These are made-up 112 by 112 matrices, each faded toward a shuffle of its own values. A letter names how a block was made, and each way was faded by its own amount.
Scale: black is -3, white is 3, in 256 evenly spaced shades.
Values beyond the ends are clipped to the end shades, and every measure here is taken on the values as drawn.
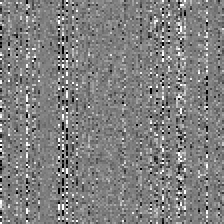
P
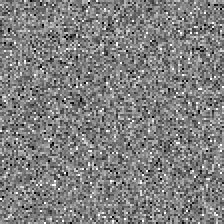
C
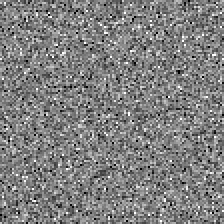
C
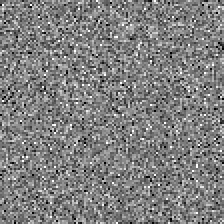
C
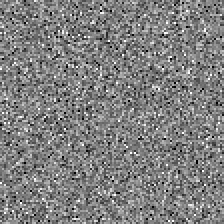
C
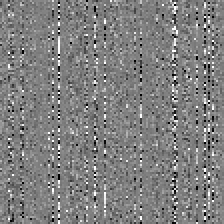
P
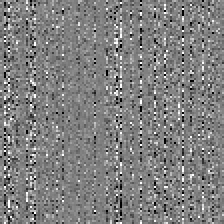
P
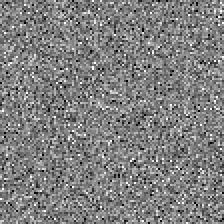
C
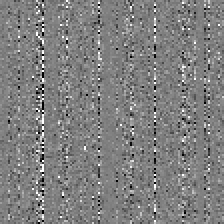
P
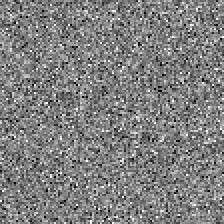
C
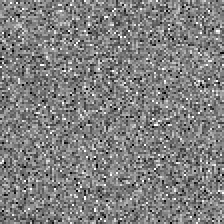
C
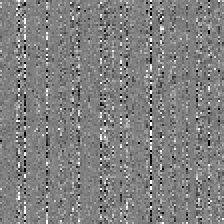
P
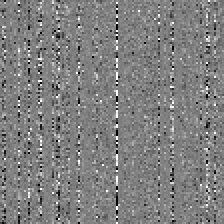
P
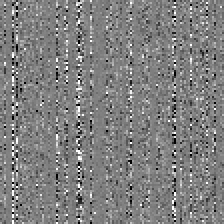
P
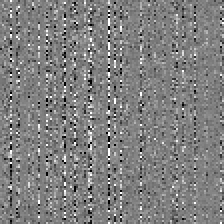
P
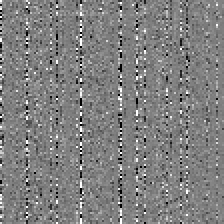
P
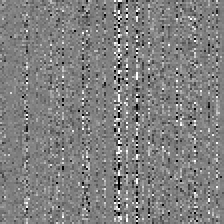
P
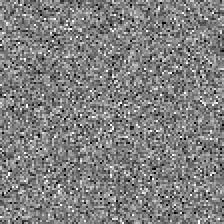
C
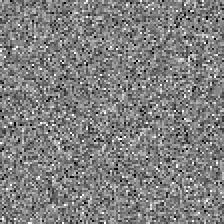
C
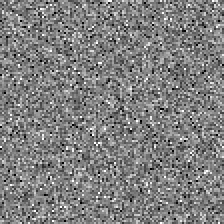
C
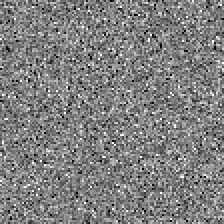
C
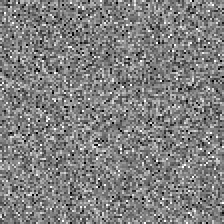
C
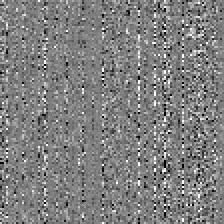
P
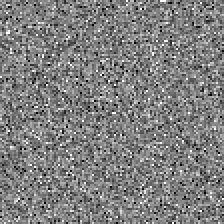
C
